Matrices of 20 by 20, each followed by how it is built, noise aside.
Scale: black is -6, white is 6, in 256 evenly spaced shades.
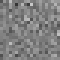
low rank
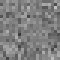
low rank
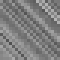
Toeplitz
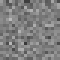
low rank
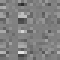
low rank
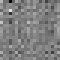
low rank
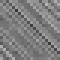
Toeplitz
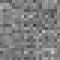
low rank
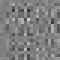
low rank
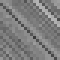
Toeplitz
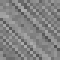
Toeplitz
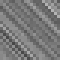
Toeplitz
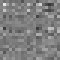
low rank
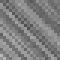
Toeplitz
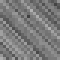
Toeplitz
